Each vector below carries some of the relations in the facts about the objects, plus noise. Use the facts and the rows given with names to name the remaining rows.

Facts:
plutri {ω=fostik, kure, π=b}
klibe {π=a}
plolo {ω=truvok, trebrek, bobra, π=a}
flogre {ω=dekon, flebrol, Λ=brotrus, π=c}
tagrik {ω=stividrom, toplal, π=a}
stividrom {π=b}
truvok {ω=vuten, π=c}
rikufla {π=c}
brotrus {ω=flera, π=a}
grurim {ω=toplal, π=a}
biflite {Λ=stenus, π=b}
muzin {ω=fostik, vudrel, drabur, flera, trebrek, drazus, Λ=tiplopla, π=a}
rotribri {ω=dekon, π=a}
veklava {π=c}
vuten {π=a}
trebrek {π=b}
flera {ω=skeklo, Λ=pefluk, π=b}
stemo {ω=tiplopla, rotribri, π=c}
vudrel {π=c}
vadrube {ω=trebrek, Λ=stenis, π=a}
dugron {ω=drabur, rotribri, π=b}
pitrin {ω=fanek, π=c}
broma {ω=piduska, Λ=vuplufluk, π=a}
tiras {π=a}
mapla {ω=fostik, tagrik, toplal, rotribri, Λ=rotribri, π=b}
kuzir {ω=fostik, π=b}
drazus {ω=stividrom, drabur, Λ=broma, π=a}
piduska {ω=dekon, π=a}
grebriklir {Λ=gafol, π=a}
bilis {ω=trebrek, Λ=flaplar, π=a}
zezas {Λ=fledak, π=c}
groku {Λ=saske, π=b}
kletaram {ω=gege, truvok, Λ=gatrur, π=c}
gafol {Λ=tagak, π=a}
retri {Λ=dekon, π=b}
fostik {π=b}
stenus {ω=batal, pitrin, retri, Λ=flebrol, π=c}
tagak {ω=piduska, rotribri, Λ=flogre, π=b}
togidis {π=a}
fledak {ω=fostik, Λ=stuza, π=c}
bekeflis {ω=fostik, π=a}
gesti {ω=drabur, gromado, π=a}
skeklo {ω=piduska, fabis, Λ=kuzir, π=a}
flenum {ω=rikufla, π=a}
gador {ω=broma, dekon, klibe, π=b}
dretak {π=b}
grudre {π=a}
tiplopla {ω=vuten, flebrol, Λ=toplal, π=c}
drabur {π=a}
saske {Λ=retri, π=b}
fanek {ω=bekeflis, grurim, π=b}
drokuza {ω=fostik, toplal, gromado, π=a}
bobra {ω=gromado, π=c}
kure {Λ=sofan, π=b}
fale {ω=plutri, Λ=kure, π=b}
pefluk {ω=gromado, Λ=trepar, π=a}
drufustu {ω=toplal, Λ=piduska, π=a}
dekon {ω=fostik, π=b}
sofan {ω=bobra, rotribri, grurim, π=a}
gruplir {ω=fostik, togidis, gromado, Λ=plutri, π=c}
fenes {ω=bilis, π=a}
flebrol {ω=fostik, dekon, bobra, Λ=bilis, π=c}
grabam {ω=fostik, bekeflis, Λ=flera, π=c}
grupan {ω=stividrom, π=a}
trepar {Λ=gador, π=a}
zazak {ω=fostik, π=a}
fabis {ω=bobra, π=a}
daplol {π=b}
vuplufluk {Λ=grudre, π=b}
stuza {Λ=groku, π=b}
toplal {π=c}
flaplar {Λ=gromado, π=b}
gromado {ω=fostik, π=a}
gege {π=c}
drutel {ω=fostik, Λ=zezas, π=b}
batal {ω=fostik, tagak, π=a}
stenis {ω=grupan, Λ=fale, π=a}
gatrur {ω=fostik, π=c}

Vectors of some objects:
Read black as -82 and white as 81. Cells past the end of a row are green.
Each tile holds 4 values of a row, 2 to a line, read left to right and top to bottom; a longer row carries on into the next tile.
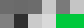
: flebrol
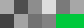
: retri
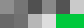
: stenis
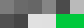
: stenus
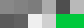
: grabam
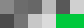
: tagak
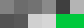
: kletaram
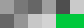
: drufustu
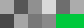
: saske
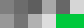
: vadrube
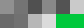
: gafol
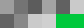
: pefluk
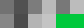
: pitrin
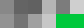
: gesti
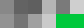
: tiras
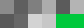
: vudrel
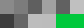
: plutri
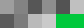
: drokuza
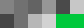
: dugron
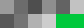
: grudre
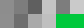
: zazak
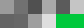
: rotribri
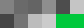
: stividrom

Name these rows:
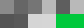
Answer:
flogre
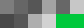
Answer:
gador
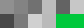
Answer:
fostik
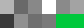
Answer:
dekon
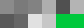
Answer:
gruplir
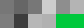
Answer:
gatrur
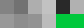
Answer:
zezas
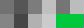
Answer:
stemo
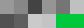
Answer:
gromado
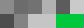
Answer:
fanek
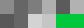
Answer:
bobra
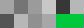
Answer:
stuza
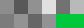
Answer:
groku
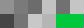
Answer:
kuzir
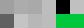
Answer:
drutel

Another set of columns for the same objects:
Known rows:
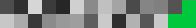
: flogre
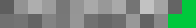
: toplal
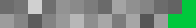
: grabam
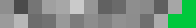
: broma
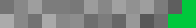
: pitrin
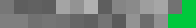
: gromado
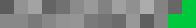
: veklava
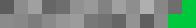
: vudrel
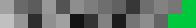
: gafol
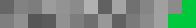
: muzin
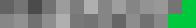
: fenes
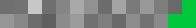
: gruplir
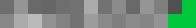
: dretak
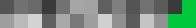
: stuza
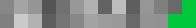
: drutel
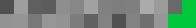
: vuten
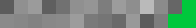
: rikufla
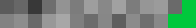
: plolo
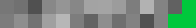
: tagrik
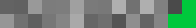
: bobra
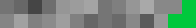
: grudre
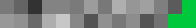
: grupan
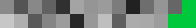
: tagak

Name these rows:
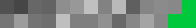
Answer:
vadrube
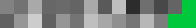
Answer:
fale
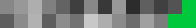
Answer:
kure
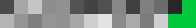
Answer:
flera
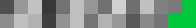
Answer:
fledak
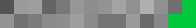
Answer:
stemo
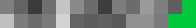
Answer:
trepar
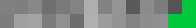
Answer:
mapla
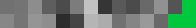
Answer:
flaplar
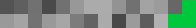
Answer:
brotrus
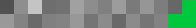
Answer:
kletaram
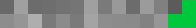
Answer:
dugron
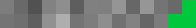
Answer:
sofan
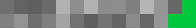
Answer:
drokuza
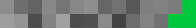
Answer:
grebriklir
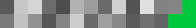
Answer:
zezas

